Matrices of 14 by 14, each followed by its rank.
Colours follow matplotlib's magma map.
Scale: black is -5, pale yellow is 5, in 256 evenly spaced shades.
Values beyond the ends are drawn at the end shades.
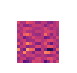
two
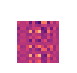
two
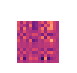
two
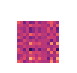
two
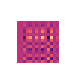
one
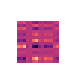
one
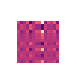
one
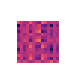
two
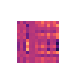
two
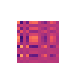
one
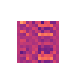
two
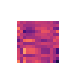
two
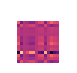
one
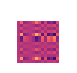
one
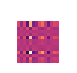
one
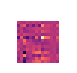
two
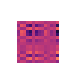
one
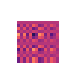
one
